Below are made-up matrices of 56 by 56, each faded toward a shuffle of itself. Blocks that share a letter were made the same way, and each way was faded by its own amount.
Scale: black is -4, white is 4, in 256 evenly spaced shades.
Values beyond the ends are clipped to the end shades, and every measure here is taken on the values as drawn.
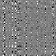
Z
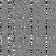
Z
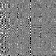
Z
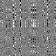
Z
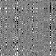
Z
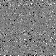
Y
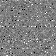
Y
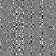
Z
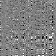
Z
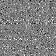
Y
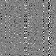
Z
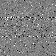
Y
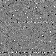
Y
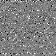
Y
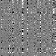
Z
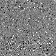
Y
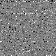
Y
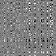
Z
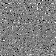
Y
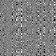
Z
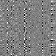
Z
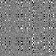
Z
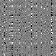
Z
